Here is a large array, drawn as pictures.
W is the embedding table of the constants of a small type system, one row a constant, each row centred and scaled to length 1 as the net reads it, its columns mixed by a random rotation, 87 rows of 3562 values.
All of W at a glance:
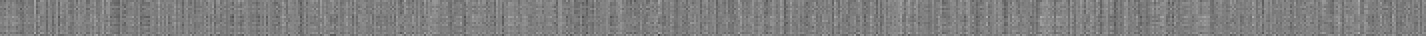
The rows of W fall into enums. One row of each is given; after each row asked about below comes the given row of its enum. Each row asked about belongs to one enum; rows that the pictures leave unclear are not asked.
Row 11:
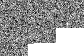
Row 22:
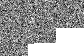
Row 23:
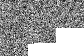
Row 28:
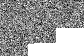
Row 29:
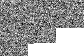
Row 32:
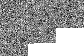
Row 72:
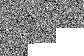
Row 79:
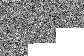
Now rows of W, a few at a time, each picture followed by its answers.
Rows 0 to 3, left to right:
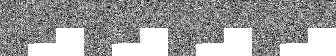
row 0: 32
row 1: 23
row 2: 28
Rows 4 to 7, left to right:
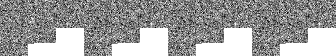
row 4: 22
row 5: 11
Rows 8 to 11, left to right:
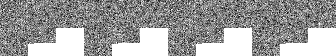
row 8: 32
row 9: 23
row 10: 32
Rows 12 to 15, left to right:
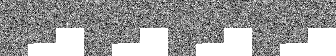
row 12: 11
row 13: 29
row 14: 28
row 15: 29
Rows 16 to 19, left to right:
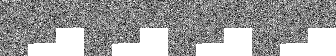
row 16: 79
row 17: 28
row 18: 32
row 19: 32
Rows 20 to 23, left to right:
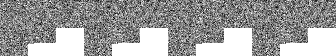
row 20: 28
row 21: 23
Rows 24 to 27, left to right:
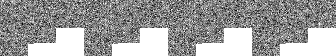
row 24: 29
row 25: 32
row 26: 32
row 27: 11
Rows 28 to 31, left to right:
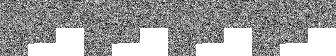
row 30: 28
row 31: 11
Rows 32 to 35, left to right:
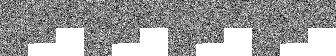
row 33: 79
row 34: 28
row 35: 72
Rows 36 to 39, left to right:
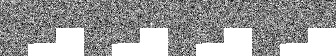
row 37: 11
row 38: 23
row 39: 28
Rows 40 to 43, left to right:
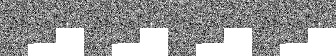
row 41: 11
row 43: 11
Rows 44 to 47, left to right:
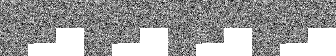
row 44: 29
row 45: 29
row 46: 23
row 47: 29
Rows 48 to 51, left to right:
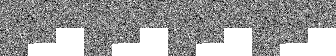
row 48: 72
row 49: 28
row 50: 72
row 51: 11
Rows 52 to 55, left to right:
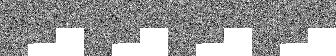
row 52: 11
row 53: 72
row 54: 29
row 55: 32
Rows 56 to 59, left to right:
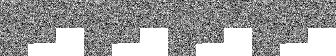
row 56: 29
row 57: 29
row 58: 28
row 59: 29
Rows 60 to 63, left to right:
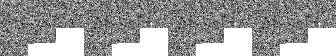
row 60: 29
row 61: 11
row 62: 11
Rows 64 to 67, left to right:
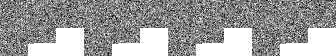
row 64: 32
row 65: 72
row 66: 22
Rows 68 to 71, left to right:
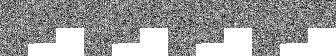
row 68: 32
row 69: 32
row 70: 11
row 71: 28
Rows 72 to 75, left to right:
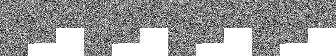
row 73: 32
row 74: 29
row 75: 11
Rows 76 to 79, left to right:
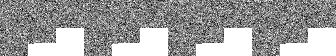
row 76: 72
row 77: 28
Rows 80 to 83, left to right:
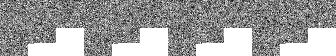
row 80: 28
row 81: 32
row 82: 23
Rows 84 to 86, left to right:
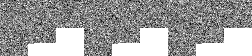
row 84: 28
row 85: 72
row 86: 29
